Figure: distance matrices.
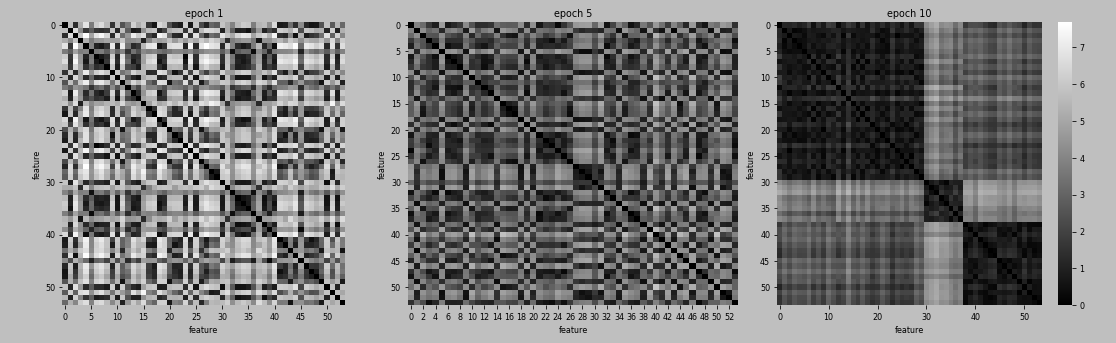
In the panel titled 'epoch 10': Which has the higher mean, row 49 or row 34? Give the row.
34
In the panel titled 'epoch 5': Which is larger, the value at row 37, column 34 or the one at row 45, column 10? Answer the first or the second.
the first
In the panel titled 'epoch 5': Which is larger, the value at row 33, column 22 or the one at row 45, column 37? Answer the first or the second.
the second
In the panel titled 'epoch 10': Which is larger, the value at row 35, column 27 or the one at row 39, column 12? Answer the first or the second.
the first
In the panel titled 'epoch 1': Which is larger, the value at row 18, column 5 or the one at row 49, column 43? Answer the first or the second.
the first
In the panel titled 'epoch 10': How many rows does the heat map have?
54
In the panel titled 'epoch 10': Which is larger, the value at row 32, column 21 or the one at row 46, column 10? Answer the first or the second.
the first
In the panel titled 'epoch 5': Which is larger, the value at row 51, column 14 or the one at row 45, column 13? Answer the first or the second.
the first
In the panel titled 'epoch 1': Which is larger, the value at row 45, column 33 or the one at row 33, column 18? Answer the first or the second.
the first
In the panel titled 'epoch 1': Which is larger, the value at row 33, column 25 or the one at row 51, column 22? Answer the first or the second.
the second
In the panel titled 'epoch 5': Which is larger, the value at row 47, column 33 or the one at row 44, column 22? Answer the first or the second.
the second
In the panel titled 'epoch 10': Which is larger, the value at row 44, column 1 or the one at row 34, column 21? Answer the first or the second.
the second
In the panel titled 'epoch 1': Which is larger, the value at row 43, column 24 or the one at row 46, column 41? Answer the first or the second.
the first
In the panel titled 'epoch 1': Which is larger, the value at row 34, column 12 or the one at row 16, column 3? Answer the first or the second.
the second
